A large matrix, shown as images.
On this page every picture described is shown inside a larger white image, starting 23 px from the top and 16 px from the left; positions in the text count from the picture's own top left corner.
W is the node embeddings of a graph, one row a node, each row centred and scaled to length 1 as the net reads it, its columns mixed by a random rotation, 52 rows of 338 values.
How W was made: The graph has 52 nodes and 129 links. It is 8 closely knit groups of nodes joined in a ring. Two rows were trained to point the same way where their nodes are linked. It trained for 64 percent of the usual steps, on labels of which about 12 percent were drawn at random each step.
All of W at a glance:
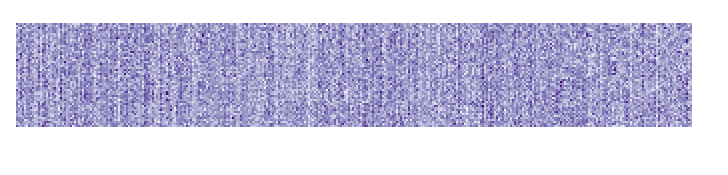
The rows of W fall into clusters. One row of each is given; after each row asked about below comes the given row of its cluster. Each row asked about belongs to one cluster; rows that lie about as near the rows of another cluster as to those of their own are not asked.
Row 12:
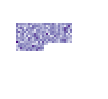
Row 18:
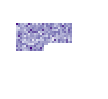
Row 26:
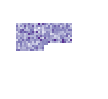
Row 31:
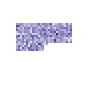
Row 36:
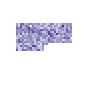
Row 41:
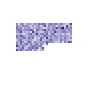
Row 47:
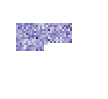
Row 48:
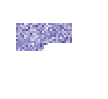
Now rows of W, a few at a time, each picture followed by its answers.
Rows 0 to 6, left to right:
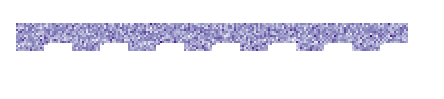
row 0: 26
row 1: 31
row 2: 26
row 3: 36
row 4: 31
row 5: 12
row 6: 12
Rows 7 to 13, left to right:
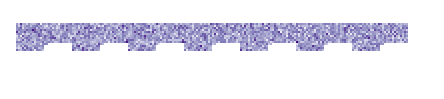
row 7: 36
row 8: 47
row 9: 47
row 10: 12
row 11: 41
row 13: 18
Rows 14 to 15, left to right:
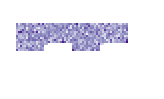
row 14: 26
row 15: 47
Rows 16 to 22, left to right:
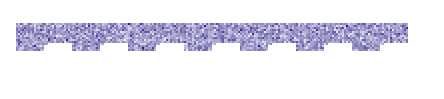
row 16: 36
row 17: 31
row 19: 12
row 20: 36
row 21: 41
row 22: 48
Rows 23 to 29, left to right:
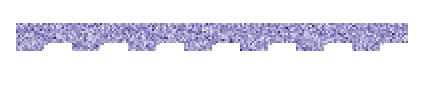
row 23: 36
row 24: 48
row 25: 36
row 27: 41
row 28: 48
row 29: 31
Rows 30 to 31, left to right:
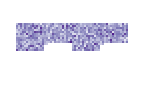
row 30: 47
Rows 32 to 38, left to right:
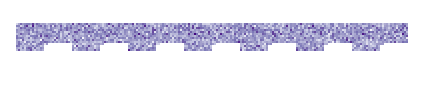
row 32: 31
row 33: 26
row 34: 47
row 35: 47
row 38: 47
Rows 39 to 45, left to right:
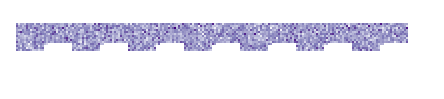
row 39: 41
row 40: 18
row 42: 48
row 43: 48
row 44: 41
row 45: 48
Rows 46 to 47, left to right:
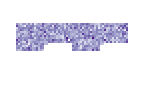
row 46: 18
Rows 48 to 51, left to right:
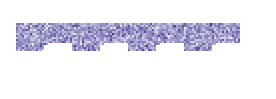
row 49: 31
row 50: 36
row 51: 18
